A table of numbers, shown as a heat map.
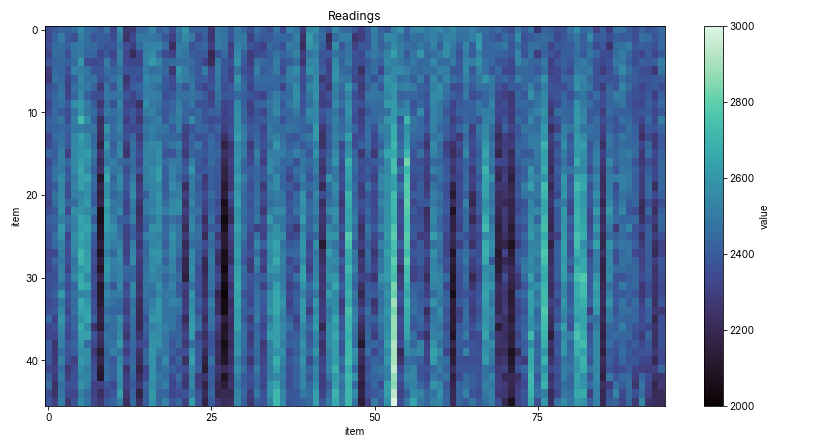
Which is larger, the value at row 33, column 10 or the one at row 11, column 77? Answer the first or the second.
the first
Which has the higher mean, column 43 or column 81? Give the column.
81
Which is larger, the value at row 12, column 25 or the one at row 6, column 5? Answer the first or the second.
the second
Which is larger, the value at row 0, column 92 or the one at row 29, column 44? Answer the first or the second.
the second
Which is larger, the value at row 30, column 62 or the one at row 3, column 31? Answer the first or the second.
the second
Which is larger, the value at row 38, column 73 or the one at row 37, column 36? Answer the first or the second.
the second
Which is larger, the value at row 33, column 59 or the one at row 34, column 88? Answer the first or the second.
the first
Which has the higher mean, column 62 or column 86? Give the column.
86
